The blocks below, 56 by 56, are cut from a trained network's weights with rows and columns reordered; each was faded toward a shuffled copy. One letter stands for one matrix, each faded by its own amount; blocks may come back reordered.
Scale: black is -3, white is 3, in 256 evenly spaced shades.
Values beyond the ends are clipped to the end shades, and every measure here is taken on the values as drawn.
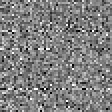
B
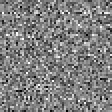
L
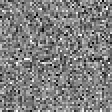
L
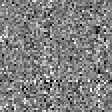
B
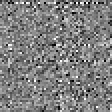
B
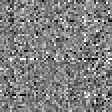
B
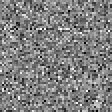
L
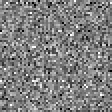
L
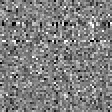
B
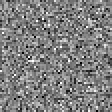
L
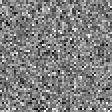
L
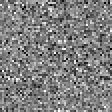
L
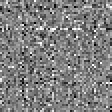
B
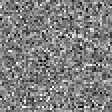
L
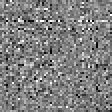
B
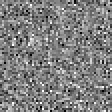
L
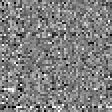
B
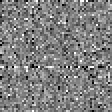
B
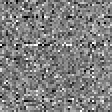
B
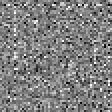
B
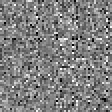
B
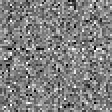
B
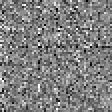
B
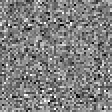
L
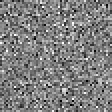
L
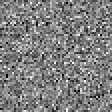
L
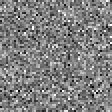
L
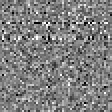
B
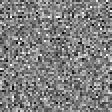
L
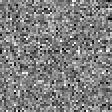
L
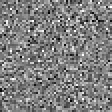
L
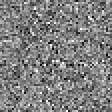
L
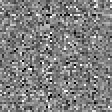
B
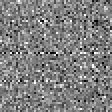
B
